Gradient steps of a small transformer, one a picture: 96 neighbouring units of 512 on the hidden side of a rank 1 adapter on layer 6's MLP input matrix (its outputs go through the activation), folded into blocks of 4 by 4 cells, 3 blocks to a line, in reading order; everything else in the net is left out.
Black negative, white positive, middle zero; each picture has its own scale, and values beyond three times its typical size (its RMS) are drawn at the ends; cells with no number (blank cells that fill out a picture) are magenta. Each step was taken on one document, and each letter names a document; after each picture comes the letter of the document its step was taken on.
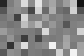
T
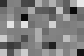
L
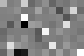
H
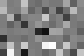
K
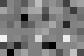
L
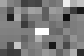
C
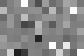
H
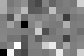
C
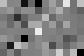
C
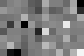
H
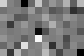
K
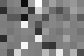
L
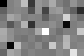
T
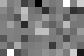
C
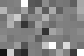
K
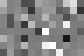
H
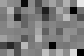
C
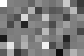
H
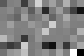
L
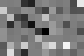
K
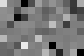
K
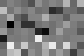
K
